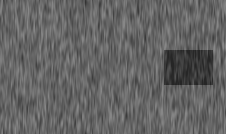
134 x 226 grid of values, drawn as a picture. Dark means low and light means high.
Histogram: skewed, a long tail of low values. Odd patch: lower, in the middle right. Ninth with the lowest average: middle right. Average level on the scale: 40%.
